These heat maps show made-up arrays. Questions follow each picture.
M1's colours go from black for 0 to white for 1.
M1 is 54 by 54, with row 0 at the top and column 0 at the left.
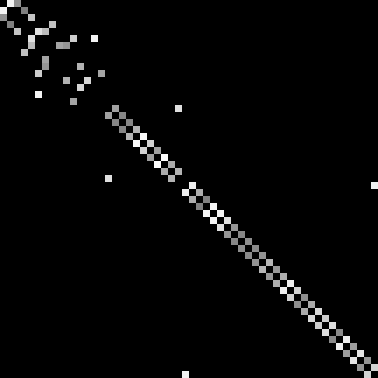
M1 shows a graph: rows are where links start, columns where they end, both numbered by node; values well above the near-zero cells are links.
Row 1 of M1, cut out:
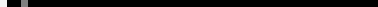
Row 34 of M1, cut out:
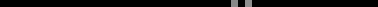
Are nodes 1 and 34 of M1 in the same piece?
no
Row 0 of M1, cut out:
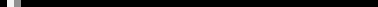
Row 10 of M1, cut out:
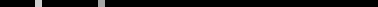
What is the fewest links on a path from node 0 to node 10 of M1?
4
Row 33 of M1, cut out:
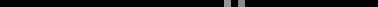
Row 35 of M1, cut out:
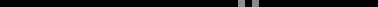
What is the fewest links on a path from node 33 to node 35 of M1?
2
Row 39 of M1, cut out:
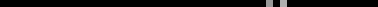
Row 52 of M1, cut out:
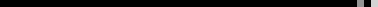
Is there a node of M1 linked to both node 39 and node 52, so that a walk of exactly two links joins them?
no
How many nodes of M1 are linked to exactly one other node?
5
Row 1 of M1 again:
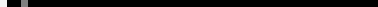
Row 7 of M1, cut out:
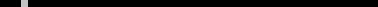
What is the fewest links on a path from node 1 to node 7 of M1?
2
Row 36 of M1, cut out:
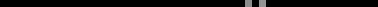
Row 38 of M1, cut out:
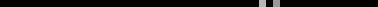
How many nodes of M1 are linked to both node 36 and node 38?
1
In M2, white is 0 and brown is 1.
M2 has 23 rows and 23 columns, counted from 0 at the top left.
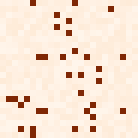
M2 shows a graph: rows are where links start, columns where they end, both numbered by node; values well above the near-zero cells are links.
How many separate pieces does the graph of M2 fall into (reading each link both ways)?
1
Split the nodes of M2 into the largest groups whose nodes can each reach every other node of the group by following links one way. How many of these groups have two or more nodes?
0
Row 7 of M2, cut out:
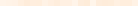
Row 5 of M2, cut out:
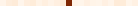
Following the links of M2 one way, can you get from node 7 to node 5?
no
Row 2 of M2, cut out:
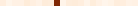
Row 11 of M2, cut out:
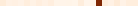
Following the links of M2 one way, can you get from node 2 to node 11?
no
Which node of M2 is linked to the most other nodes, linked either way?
node 9
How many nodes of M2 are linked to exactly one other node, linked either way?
4
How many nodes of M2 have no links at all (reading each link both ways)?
0
